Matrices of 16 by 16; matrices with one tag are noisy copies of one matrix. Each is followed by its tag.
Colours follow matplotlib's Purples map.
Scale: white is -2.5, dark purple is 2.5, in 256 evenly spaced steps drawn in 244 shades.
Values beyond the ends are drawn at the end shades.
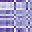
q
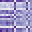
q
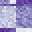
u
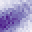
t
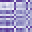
q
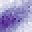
t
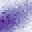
t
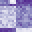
u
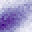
t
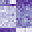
u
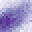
t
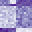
u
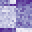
u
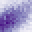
t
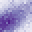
t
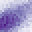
t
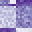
u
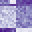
u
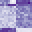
u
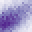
t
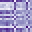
q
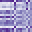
q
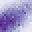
t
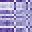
q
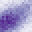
t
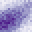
t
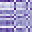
q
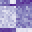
u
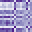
q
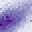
t
